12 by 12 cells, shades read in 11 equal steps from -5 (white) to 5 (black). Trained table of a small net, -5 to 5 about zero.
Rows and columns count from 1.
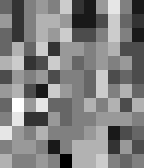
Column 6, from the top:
-3 -1 -3 -1 -1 0 -1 1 1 0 0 5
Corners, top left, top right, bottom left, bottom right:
1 4 -2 0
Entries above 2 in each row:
4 4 2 1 1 0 1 0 2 1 2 1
